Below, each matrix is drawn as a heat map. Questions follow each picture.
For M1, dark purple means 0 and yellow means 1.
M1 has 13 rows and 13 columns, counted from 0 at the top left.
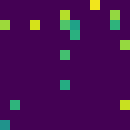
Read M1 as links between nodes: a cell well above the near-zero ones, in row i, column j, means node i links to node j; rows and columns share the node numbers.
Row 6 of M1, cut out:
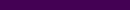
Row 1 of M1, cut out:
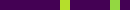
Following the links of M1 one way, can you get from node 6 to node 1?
no
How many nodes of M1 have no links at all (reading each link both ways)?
0
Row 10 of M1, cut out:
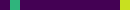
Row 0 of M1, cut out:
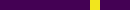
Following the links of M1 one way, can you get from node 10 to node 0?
yes
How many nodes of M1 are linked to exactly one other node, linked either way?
4
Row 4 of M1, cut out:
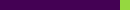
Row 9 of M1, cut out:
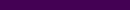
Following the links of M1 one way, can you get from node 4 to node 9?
yes
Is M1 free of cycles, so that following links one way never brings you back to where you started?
yes
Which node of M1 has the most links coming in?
node 6
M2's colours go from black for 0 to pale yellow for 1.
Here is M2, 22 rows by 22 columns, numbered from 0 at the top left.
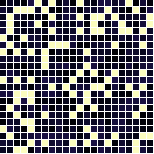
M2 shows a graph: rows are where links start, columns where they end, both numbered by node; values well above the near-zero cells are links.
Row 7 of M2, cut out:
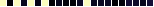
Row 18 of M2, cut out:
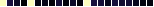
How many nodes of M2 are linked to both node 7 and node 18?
3
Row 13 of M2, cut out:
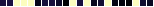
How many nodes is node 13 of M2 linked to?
7
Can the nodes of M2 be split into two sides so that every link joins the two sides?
yes
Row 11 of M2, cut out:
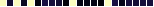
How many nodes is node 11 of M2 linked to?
5
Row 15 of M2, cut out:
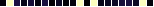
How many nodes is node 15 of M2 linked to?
4
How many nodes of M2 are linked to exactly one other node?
1
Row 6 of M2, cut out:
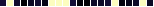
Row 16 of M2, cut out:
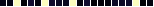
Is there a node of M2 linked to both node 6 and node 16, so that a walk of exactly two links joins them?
no
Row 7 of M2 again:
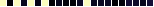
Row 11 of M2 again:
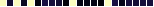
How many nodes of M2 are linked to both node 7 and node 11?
3
